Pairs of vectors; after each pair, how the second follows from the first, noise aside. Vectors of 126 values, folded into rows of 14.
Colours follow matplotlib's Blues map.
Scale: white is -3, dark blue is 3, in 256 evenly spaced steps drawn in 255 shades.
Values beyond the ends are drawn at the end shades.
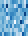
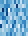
shuffled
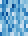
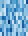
shuffled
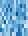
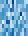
shuffled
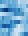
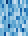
shuffled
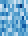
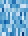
shuffled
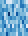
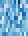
shuffled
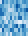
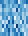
shuffled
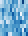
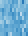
shrunk
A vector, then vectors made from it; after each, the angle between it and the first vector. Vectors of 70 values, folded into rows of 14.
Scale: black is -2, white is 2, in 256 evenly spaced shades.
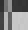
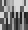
partly opposed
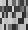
orthogonal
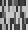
orthogonal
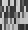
orthogonal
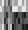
nearly opposite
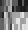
nearly parallel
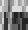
nearly opposite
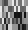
partly opposed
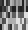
partly aligned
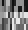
partly aligned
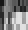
nearly parallel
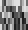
partly opposed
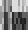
nearly opposite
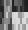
nearly parallel
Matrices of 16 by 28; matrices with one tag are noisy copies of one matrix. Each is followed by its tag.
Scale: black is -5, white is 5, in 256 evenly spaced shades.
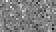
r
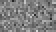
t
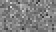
r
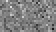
r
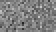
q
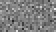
q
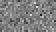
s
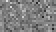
r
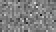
s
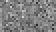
r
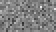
q
